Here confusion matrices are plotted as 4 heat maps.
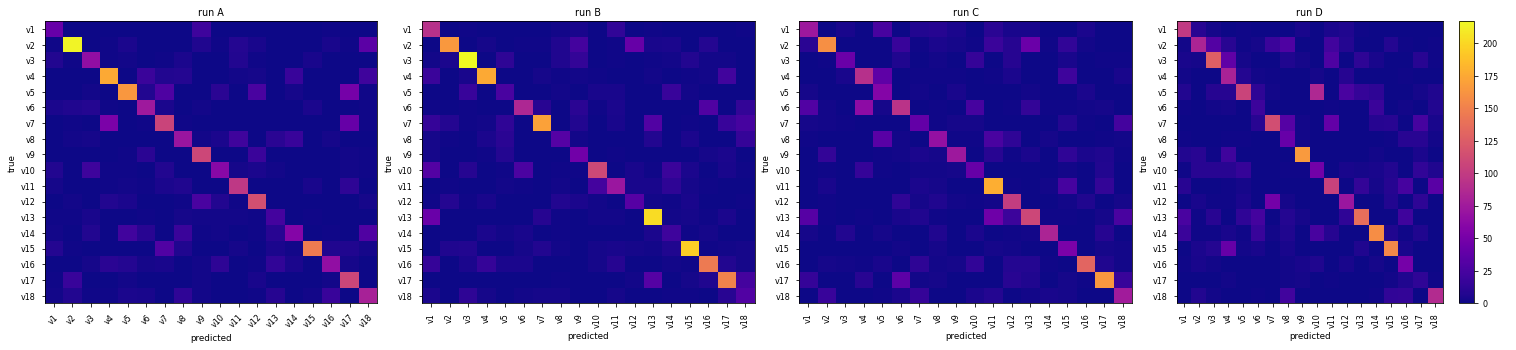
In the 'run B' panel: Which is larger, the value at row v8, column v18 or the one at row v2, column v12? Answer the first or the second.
the second
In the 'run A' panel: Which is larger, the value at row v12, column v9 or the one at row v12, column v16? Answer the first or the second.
the first
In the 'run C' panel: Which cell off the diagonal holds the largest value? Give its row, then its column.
v6, v4
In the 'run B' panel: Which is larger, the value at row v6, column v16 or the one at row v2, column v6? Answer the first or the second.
the first
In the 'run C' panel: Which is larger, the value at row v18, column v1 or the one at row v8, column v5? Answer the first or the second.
the second
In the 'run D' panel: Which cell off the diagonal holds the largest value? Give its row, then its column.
v5, v10
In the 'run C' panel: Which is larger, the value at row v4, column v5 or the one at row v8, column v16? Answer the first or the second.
the first
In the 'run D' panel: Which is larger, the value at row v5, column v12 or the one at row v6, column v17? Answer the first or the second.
the first
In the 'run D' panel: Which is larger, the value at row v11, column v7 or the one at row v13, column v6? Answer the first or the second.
the second
